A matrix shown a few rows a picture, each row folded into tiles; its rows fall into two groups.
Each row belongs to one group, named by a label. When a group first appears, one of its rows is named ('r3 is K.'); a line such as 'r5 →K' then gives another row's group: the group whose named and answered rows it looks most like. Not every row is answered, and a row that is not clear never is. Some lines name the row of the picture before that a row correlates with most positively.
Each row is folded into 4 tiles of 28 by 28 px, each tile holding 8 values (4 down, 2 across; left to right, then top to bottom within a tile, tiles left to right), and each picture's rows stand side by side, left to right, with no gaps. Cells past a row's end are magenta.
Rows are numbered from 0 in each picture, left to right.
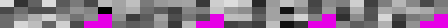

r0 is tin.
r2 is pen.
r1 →pen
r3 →pen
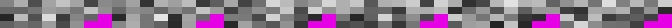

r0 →pen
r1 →pen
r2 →tin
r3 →pen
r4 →tin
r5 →tin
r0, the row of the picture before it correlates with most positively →3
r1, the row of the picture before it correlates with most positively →3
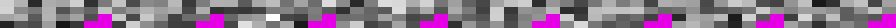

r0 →pen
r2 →tin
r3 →tin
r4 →pen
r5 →tin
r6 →pen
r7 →pen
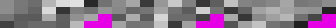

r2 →tin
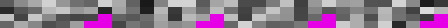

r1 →pen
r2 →tin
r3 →pen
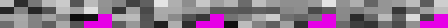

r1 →tin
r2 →tin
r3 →pen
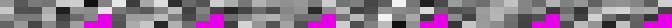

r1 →tin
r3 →pen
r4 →tin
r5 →tin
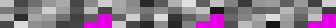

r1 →pen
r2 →tin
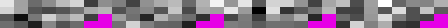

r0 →pen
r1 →tin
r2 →pen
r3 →tin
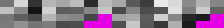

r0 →pen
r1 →tin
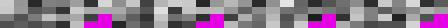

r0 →pen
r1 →pen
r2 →pen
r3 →pen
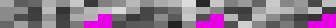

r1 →pen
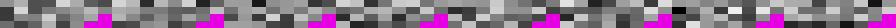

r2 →pen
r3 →pen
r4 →tin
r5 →pen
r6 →tin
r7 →pen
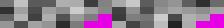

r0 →pen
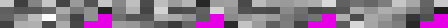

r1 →pen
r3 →tin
